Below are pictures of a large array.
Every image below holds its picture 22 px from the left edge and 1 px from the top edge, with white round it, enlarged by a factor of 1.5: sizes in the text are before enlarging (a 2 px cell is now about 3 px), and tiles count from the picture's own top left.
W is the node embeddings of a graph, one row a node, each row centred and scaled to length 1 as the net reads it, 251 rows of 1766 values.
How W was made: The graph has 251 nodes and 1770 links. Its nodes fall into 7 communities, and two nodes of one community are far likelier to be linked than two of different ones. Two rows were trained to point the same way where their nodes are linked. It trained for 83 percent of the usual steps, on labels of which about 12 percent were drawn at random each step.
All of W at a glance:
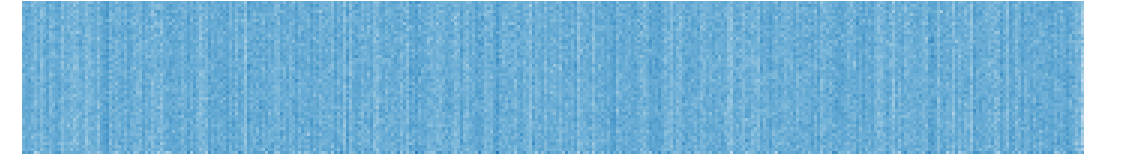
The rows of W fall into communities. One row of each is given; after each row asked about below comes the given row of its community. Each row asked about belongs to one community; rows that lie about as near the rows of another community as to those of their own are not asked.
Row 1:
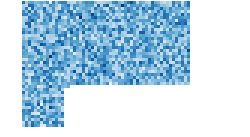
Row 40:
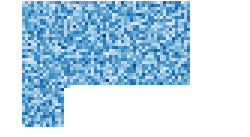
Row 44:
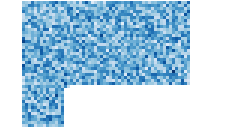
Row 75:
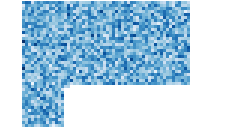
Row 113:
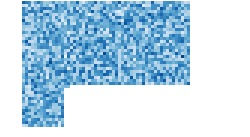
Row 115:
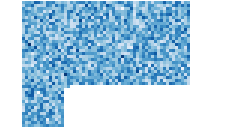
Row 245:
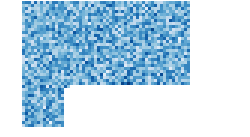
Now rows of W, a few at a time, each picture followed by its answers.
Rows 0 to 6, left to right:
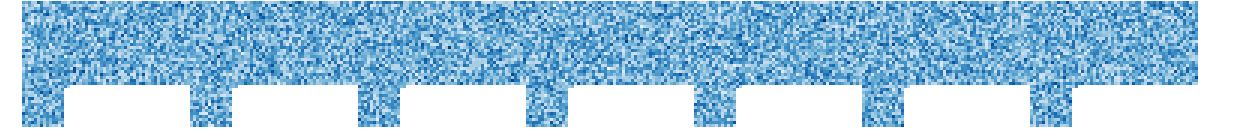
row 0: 40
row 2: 1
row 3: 113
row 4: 75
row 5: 113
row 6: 40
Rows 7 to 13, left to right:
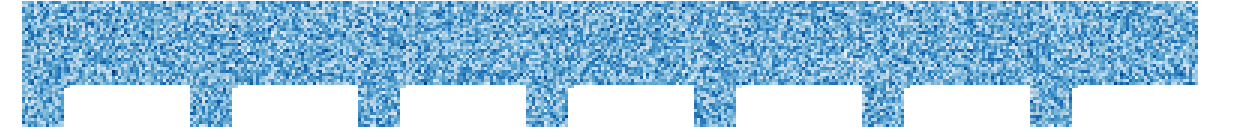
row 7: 40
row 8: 115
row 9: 245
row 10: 113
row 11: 40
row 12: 115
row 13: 44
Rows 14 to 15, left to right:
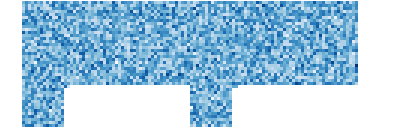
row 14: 245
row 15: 40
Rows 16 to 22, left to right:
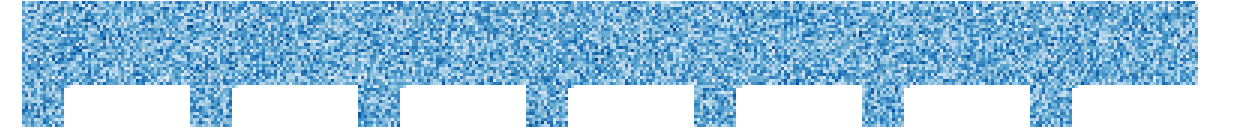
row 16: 1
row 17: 113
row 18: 40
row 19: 1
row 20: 245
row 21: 115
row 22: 75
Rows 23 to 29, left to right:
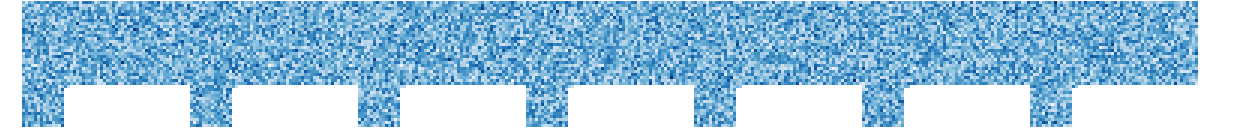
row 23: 40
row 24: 245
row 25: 113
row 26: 1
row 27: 40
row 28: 40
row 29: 113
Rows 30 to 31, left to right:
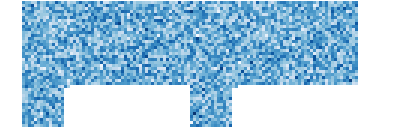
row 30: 75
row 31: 1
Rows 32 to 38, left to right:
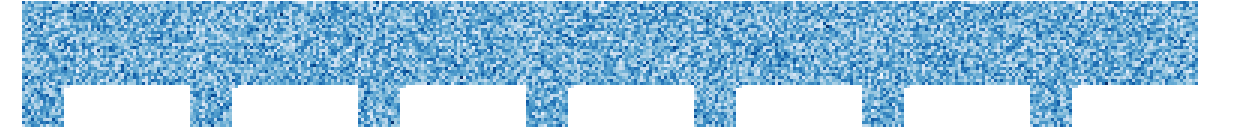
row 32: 75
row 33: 115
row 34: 113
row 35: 245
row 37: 113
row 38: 245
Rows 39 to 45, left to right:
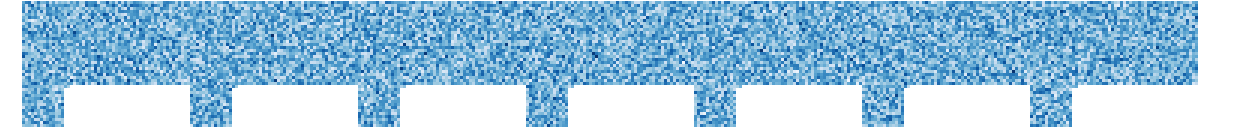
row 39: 113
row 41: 40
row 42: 115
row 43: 115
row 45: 40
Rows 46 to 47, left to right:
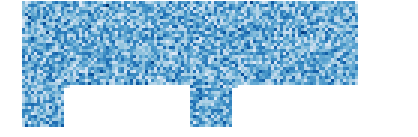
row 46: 1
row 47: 245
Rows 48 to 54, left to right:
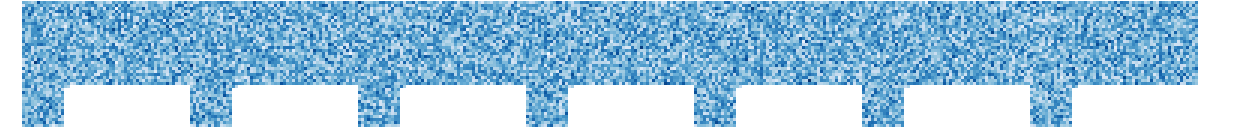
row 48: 75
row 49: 40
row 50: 44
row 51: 44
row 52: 75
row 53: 75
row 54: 113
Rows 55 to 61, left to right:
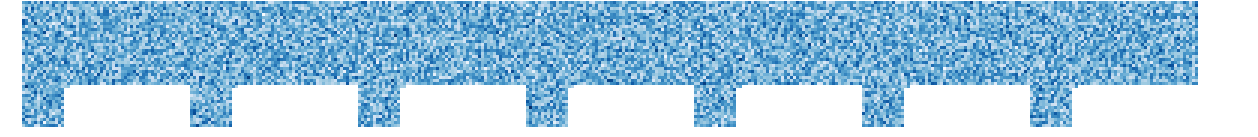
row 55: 245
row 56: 1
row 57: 115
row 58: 245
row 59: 40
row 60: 115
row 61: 113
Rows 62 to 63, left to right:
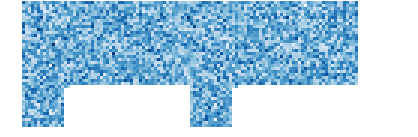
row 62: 44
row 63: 115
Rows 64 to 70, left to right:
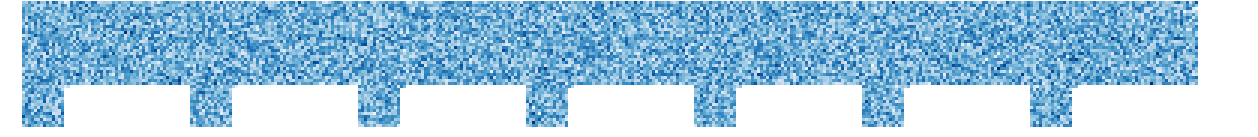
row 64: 113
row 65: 113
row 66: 44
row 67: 113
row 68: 113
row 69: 113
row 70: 1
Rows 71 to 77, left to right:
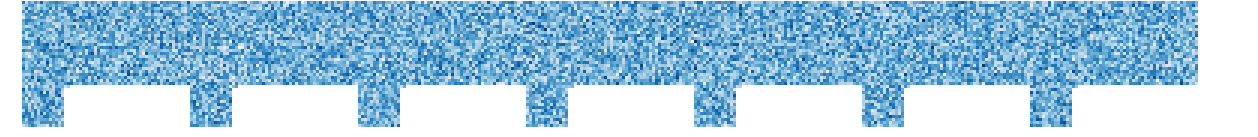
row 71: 40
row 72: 40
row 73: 113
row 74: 115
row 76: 44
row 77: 245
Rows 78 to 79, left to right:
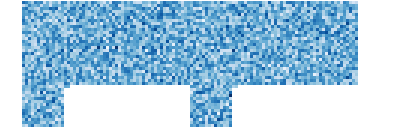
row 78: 113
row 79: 115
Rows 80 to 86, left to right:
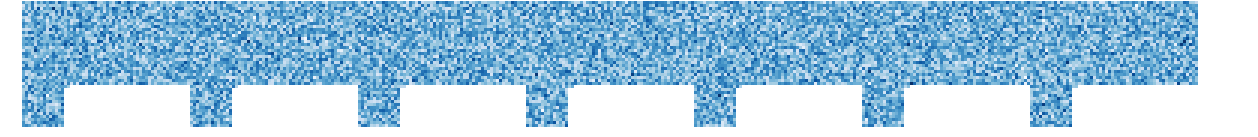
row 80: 1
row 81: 245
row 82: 245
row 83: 40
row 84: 44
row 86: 115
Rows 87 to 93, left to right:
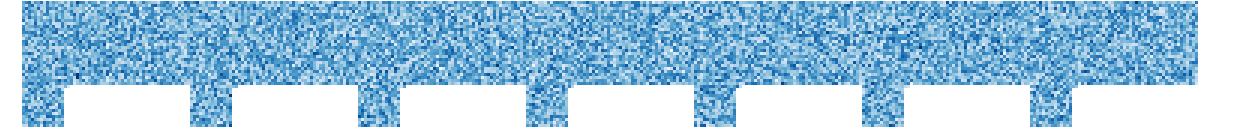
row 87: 113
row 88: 113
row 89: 1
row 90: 44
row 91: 44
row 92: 113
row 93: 44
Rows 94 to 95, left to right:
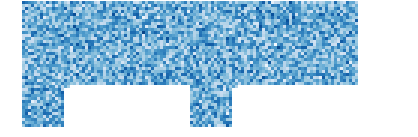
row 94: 245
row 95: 75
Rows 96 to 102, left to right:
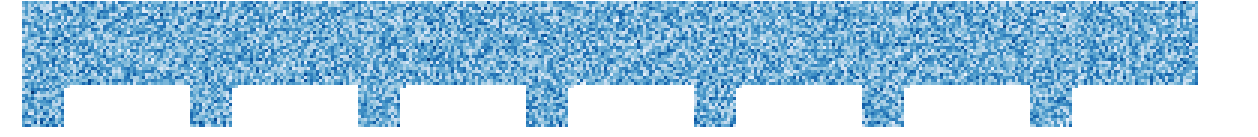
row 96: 245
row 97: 1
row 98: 113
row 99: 40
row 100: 115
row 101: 75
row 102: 113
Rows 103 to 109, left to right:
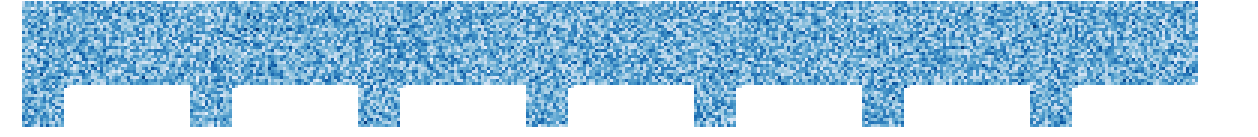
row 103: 40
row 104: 44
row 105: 113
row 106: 75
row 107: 40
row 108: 40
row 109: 40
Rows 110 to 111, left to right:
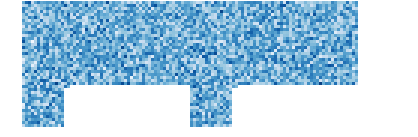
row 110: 113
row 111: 75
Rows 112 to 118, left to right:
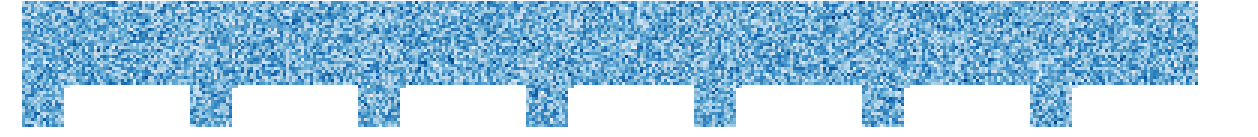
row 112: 245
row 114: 113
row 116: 113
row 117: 75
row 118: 75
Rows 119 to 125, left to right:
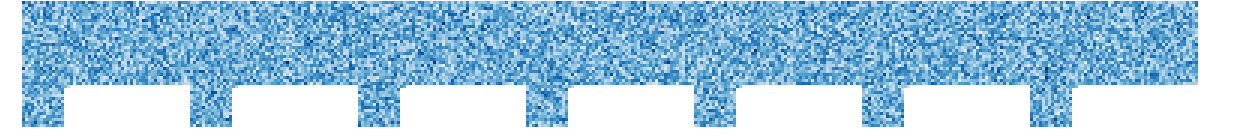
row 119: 1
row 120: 115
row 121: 40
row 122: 44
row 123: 75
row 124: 113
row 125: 1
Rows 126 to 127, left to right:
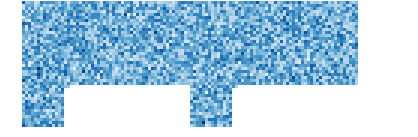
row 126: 1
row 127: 44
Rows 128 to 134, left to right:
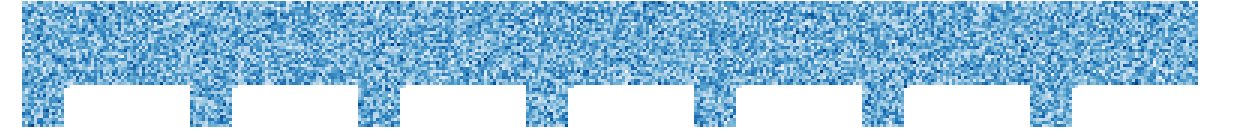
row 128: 75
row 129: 245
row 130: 245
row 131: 40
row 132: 40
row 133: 75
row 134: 245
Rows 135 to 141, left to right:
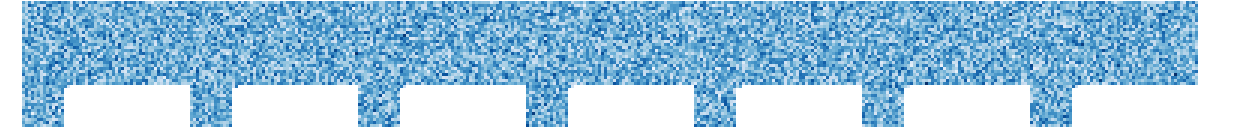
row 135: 1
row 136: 115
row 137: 245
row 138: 40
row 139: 1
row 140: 1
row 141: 75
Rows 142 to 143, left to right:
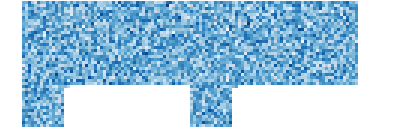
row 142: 113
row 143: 115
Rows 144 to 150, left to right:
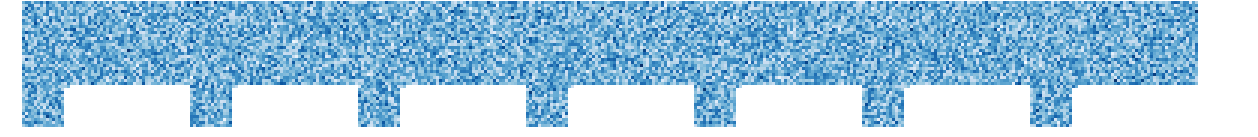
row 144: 113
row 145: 115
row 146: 40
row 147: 1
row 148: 75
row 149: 113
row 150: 115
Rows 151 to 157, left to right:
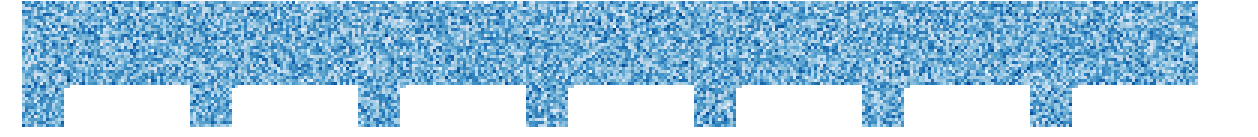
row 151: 115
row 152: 75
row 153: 75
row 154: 1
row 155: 40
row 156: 40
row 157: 1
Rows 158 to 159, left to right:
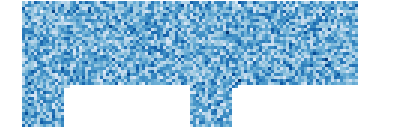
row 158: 115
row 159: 245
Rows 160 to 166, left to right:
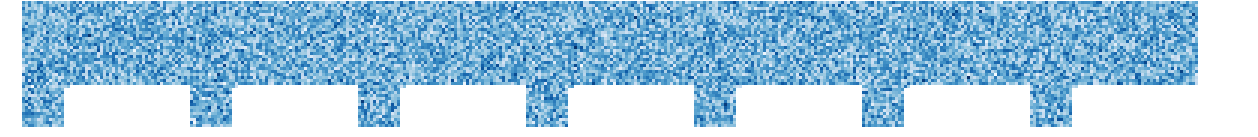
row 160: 113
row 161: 44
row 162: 1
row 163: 115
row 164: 44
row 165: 40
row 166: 44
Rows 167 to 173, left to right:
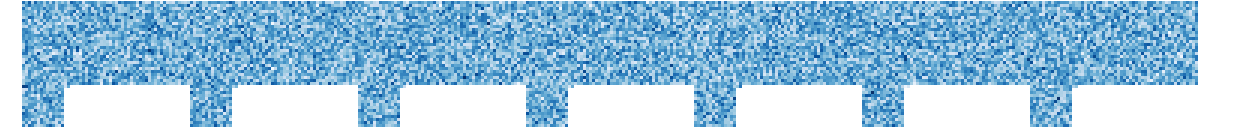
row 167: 115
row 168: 1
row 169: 44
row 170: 115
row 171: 115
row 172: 245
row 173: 40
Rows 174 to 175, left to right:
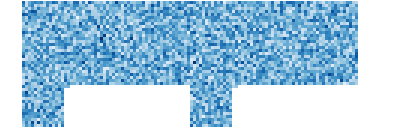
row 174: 1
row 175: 115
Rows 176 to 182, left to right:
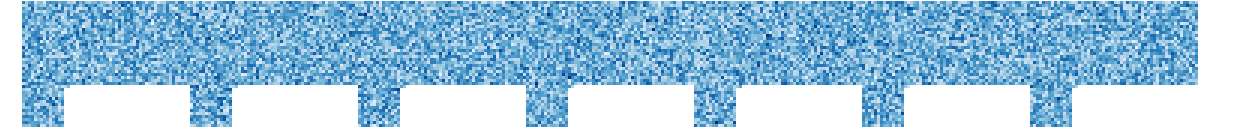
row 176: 75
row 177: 44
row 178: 245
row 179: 1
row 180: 115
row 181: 40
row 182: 115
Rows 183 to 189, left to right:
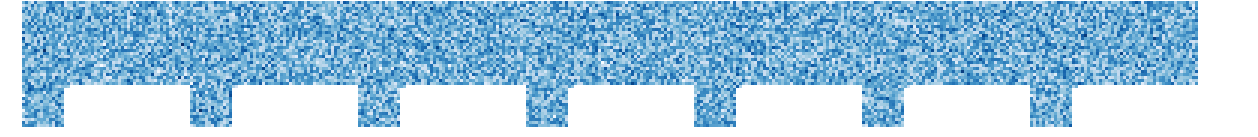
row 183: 245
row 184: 44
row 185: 113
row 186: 245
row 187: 245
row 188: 75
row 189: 40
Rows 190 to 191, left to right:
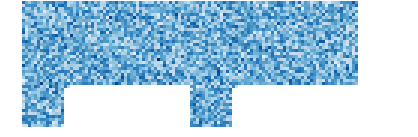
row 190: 44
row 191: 245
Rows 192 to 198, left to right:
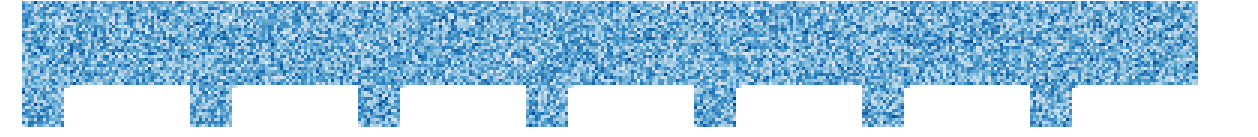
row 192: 75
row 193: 75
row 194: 40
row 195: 1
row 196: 75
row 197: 113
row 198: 1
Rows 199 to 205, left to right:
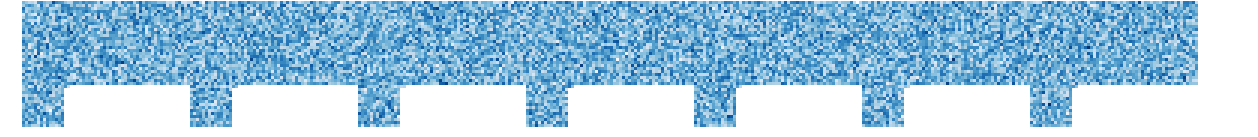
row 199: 40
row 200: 113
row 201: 75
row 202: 1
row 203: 44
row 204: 75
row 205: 75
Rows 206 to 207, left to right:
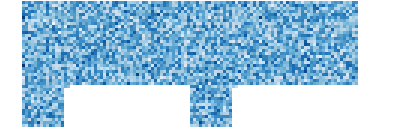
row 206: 113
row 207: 113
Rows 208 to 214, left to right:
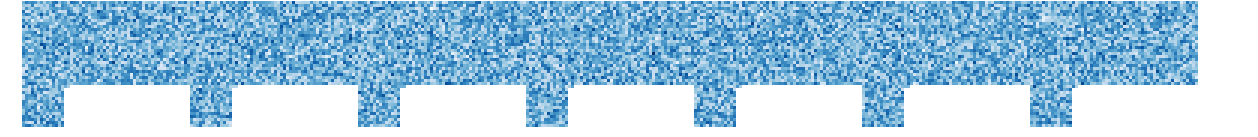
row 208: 245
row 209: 113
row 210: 115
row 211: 115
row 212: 113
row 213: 115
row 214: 75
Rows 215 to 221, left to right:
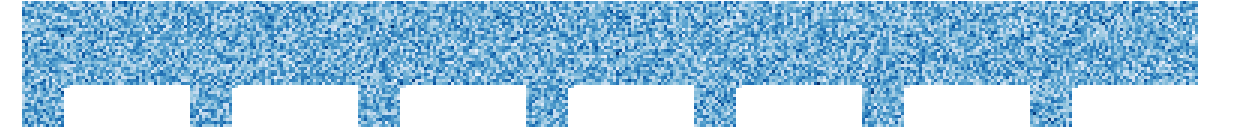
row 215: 115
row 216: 75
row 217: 44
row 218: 245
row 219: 75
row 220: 113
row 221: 1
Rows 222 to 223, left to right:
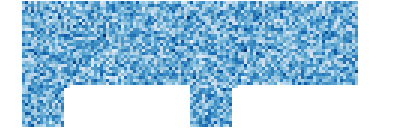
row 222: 44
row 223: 75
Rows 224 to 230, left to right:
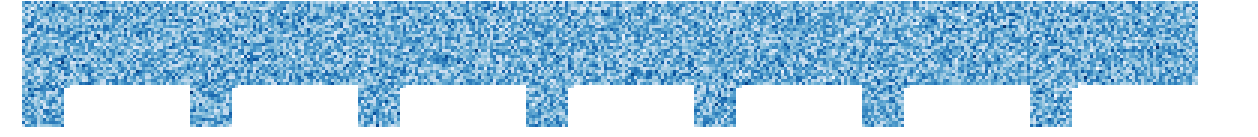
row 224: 245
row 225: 44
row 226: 40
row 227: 245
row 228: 75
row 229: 1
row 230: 115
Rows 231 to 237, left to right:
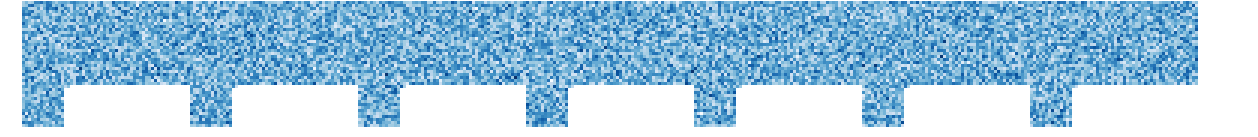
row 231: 113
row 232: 75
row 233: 44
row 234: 75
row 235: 44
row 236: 44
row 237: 1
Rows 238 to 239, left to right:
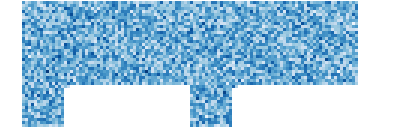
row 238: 44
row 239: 44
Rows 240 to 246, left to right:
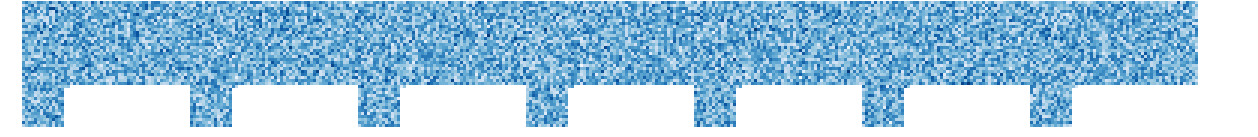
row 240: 113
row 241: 40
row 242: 113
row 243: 115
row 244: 1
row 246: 75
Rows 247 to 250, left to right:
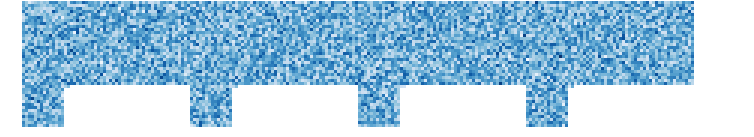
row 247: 44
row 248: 113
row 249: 75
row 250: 1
